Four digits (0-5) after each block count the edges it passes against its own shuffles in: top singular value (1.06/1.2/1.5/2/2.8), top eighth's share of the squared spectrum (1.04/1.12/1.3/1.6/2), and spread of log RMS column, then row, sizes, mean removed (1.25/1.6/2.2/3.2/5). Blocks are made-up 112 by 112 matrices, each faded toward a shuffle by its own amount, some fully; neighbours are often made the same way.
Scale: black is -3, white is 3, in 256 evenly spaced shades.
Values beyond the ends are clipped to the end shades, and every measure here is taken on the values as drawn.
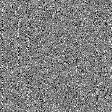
1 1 3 0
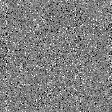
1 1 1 0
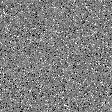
0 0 0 0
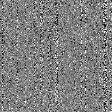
2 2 4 0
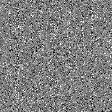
1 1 3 0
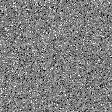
0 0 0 0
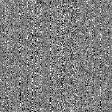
2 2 4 0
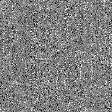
1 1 3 0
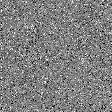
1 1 2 0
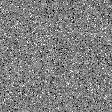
0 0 0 0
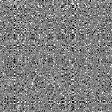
5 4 3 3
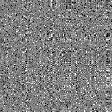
4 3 2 2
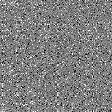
4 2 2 1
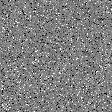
0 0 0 0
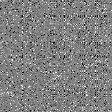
4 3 2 2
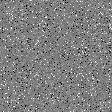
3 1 0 0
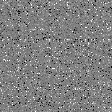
4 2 1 1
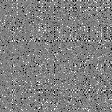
4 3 2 2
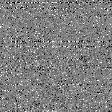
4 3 0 2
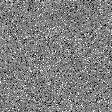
2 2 0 1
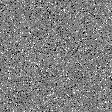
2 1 0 0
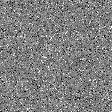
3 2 0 1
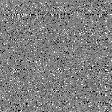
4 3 1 2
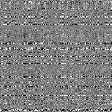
5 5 2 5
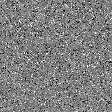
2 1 0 1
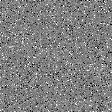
3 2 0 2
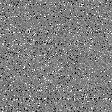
3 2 0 2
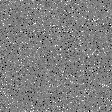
1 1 0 0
